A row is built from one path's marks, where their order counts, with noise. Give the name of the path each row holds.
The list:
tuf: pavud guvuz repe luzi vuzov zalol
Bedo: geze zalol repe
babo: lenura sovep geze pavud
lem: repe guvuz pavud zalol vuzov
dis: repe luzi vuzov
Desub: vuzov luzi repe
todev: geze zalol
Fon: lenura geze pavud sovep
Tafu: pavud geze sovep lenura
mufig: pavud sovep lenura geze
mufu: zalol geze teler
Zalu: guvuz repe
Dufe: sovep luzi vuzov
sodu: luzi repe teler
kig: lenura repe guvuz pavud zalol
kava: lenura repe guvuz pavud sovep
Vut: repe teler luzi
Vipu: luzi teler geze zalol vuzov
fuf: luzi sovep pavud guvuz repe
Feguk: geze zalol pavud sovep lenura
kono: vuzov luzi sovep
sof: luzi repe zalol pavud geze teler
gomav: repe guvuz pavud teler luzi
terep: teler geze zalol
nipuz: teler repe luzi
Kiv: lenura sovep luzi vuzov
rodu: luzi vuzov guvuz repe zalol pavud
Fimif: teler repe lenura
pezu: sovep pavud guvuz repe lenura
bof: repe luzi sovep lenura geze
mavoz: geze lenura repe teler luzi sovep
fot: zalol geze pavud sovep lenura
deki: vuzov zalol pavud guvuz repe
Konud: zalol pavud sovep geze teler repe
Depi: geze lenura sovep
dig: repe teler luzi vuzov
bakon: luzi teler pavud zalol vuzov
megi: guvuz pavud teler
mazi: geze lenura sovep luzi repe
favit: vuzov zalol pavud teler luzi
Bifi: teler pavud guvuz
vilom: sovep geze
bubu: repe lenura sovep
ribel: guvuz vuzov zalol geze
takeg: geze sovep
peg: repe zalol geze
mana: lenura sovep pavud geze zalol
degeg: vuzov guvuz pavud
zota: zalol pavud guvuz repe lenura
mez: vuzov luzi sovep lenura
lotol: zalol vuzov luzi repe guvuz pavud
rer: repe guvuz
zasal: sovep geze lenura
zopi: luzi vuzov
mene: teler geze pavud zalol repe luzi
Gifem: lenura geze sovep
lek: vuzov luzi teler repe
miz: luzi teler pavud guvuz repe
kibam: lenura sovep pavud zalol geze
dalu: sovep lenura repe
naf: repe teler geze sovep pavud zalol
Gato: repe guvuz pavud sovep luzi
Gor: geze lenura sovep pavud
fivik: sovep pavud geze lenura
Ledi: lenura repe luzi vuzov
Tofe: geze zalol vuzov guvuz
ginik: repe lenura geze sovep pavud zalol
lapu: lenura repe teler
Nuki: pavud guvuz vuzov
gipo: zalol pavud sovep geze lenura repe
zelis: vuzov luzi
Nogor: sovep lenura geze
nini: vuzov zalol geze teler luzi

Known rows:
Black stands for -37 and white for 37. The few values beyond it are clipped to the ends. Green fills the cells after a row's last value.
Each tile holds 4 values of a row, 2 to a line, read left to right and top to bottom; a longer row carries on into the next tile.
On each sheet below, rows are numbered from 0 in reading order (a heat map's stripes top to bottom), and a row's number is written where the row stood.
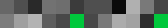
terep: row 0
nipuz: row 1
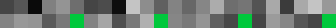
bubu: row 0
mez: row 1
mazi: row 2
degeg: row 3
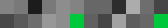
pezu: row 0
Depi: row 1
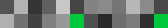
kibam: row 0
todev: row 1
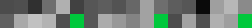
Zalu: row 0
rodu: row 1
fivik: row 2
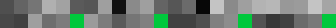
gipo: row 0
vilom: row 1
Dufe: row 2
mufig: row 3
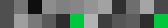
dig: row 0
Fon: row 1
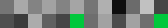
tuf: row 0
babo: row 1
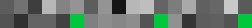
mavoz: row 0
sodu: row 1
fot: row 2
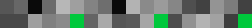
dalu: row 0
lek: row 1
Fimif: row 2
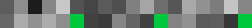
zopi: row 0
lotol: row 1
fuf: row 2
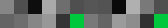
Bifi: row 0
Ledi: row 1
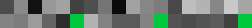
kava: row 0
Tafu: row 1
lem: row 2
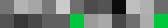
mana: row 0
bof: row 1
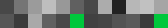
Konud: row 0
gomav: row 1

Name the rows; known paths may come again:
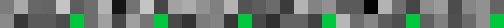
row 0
fot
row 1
babo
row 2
Feguk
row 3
mavoz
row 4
Gifem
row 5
zasal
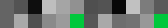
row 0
zelis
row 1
kono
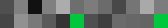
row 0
Vut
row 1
zota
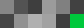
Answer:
Fimif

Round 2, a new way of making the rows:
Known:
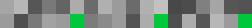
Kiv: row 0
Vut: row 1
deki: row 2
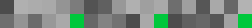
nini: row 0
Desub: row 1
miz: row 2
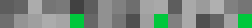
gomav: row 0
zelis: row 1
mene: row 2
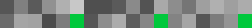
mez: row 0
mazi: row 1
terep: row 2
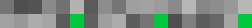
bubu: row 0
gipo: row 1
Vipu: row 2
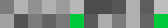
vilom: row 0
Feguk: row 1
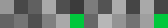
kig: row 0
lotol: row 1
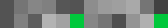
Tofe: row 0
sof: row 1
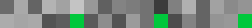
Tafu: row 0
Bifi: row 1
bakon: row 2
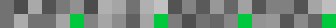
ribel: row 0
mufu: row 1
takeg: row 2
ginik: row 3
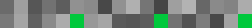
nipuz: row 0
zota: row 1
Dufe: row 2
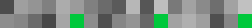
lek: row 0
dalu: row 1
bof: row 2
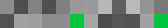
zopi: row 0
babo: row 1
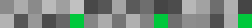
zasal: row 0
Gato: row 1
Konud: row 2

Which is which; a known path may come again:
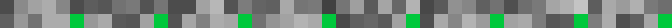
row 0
favit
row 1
Zalu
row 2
Bedo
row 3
gomav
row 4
miz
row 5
todev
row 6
fot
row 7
mene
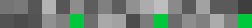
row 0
fuf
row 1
mez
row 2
Nuki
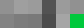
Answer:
dis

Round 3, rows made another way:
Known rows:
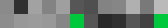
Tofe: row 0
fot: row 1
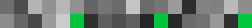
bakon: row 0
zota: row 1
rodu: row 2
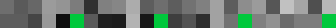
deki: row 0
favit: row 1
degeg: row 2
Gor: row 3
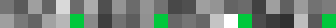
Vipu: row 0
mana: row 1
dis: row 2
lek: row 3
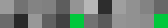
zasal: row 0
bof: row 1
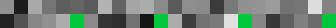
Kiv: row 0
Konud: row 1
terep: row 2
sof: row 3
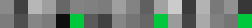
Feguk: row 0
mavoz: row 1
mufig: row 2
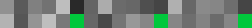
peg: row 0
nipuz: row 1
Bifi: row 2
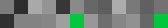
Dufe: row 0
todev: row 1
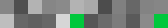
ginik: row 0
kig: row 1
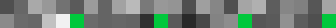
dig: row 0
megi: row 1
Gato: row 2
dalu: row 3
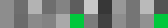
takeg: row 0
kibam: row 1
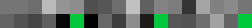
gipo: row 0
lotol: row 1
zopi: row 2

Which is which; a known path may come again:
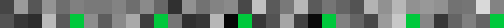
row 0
lek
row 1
Bedo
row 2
nini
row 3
pezu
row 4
bakon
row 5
sof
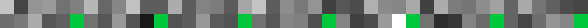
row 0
Nogor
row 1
fivik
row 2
dalu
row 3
babo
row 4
lem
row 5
mufu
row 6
nipuz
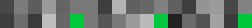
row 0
Desub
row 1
Nuki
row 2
mez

